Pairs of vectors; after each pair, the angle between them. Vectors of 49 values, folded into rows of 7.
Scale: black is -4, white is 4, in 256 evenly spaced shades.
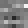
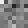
partly opposed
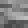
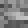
nearly parallel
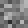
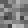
partly opposed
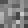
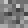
partly opposed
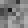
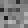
partly aligned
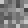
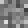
nearly parallel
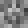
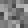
partly opposed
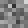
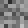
partly aligned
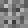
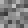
orthogonal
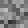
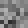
nearly parallel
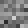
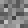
nearly opposite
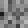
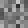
partly aligned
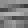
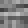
nearly parallel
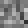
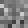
partly opposed
